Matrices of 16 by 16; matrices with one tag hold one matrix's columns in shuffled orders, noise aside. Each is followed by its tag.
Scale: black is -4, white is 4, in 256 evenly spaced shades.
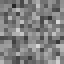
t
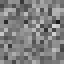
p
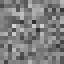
p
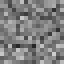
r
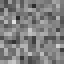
t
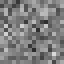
p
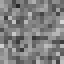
t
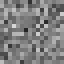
p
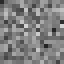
p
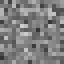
p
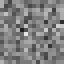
p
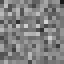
p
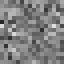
p
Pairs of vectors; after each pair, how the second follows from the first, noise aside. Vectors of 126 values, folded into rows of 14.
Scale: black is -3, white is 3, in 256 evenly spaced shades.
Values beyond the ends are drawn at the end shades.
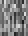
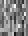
copied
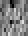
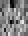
copied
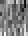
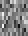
shuffled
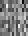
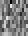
shuffled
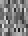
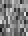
shuffled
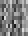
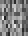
negated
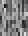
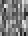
negated
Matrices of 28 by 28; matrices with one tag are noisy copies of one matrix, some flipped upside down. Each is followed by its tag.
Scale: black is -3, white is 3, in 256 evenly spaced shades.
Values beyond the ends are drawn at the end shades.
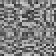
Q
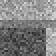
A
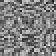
Q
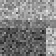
A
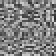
Q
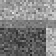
A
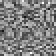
Q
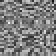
Q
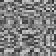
Q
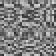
Q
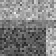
A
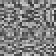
Q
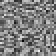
Q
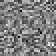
Q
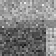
A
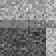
A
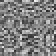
Q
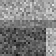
A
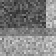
A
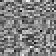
Q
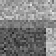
A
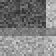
A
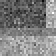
A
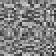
Q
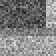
A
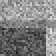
A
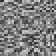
Q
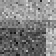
A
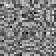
Q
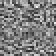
Q
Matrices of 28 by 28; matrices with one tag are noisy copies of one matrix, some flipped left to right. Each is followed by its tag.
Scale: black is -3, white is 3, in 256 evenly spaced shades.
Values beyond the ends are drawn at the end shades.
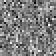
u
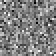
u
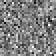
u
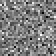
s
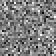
s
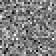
s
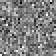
u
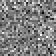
s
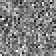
u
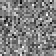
u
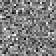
s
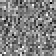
u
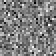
u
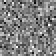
u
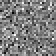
s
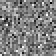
u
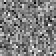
u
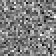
s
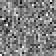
u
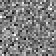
s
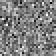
u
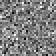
s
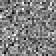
s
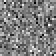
u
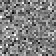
s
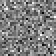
s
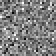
s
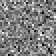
s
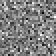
s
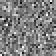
u
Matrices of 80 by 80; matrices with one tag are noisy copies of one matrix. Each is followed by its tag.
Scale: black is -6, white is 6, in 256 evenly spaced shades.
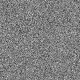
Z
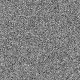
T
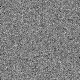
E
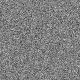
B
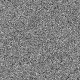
T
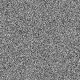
Z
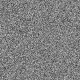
Z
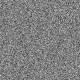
B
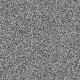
Z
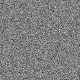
B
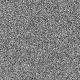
T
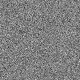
Z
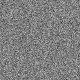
B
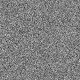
Z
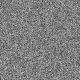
E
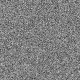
T
